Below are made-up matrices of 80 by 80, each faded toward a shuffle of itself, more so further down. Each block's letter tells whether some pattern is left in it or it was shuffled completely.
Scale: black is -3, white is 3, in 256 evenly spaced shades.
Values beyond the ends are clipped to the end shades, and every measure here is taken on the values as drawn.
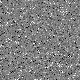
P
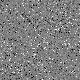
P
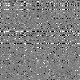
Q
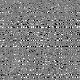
Q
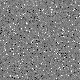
P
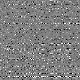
Q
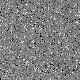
P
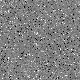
P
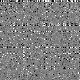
Q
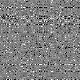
Q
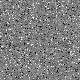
P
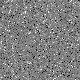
P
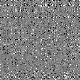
Q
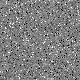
P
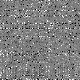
Q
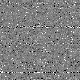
Q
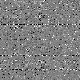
Q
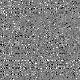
Q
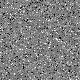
P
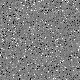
P
